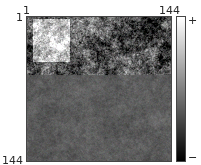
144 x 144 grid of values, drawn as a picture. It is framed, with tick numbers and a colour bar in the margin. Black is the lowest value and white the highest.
The values are skewed, with a long tail toward high values. In the top left lies a patch that is higher than the rest. The halves do not mirror each other. The ninth with the lowest average is the top right. There are no regular stripes. The bottom part is calmer, past a seam about 40% of the way down. The top left is the ninth with the highest average.
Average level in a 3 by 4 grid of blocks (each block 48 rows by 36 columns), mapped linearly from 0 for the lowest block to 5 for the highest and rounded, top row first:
5310 | 1111 | 1111
